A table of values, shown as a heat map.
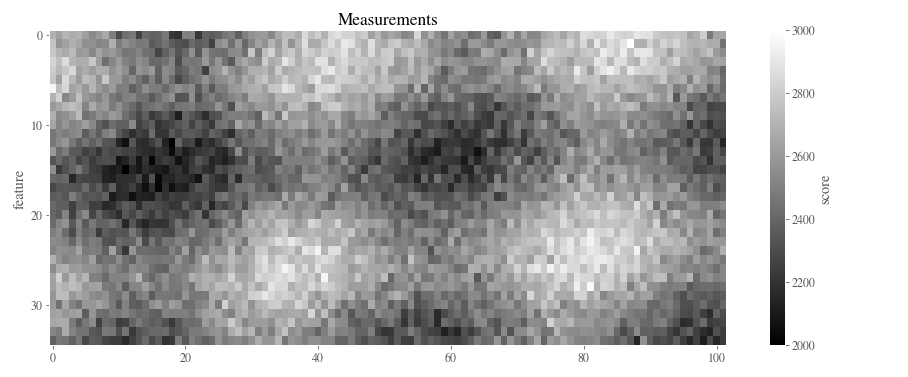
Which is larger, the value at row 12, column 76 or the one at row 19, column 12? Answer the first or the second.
the first
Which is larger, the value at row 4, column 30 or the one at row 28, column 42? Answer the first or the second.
the second
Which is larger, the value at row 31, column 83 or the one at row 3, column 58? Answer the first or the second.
the second
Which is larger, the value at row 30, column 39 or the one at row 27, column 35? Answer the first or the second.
the second
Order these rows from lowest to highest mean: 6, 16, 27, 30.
16, 30, 6, 27
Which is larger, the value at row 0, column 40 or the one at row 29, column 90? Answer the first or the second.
the first
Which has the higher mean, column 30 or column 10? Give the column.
30
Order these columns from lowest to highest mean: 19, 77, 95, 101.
19, 101, 95, 77
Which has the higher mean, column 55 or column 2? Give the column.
2
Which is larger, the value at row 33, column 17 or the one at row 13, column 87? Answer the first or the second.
the second
